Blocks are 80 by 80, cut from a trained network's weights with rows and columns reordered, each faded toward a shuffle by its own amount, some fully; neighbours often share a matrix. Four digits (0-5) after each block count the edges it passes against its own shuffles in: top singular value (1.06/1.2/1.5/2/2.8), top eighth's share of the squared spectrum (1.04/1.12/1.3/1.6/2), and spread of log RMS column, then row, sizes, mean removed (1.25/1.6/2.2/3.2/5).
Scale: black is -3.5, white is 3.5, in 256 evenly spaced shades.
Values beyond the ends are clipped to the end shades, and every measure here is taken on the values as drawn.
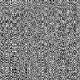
4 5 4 2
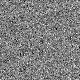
1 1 0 0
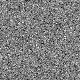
0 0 0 0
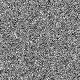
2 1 0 0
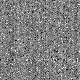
2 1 0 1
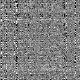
3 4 3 1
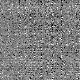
3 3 3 0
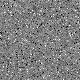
0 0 0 0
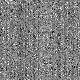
3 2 0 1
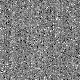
2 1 0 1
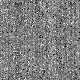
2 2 0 1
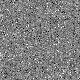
0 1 0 0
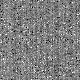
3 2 0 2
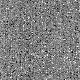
2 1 0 1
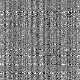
4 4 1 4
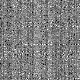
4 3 0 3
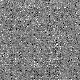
2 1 2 0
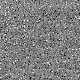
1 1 1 0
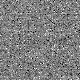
2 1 1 0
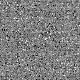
1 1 1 0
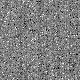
1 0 0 0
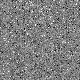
0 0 0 0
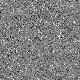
0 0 0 1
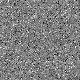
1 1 0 0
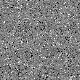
1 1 1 0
